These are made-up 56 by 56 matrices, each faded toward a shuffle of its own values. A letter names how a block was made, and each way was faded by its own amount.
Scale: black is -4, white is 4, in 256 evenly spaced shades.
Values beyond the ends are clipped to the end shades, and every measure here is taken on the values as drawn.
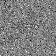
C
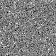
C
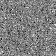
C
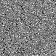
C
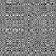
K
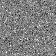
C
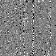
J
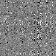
J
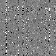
J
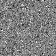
C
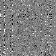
J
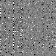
J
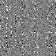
J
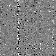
J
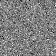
C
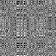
K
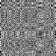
K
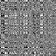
K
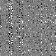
J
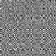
K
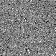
C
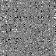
J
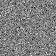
C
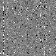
J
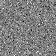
C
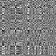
K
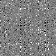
J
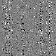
J
